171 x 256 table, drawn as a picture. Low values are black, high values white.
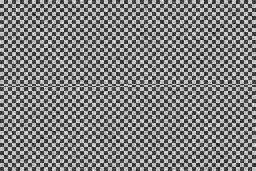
The histogram has two humps. No row or column stands out. A checkerboard runs through the table. It looks the same turned upside down.
